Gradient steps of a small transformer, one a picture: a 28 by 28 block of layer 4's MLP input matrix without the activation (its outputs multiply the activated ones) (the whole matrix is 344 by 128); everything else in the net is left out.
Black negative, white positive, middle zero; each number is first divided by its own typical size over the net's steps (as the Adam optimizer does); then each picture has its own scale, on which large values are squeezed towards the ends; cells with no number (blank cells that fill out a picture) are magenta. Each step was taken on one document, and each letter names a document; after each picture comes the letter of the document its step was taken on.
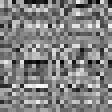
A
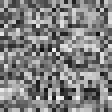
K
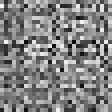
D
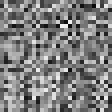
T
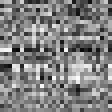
A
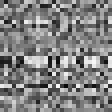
K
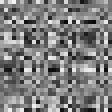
D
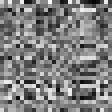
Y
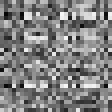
D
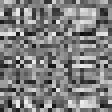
Y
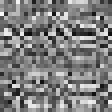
Y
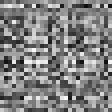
K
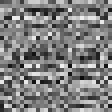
Y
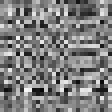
Y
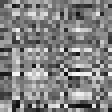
A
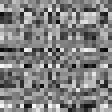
T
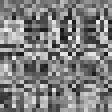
D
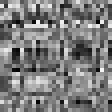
A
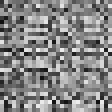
K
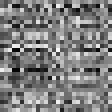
A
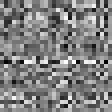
T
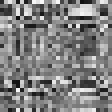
Y
